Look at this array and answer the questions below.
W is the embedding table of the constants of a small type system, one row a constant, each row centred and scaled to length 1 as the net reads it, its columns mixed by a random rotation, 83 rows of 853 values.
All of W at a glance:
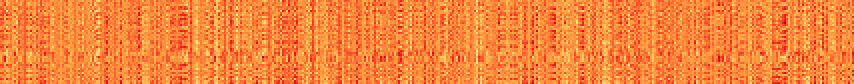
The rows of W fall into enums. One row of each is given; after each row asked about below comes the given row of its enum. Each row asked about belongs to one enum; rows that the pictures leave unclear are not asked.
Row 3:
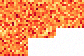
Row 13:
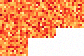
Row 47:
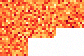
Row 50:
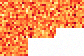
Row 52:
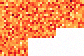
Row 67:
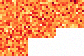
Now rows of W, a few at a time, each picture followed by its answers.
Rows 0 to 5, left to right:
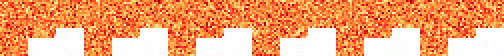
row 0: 50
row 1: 67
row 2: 13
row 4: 67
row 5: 13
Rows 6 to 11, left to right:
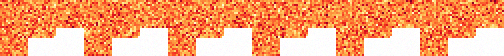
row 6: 47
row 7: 3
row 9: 50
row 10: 67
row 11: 67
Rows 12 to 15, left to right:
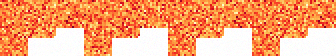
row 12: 47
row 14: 47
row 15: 47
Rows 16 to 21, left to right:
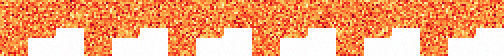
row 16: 52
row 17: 50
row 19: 47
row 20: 3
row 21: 50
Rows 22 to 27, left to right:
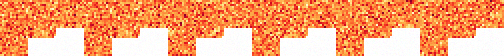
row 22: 50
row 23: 50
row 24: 3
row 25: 47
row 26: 67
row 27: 52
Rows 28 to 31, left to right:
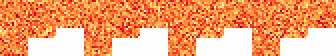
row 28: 3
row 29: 13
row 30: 47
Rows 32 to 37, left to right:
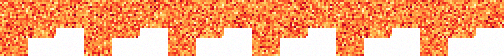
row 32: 50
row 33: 52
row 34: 47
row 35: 13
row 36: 50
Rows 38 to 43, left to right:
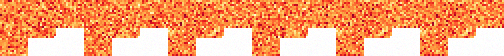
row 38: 13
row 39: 47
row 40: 3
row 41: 50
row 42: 3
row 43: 3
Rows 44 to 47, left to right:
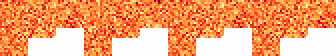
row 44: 47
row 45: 67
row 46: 47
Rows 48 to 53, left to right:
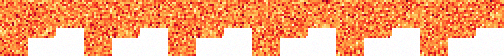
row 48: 3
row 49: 50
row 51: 67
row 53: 52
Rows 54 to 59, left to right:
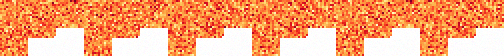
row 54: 67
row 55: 52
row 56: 13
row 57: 13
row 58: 67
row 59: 13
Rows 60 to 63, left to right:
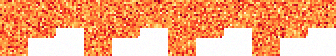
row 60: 13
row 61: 67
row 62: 52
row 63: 50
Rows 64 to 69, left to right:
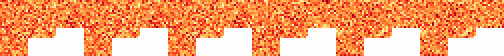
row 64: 47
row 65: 47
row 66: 47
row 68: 3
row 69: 3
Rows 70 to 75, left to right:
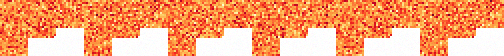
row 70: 13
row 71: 52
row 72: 47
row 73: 50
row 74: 13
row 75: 52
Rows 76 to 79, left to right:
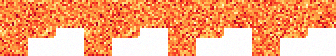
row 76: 3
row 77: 3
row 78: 47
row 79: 47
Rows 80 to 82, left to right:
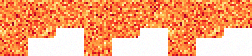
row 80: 3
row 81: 52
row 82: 3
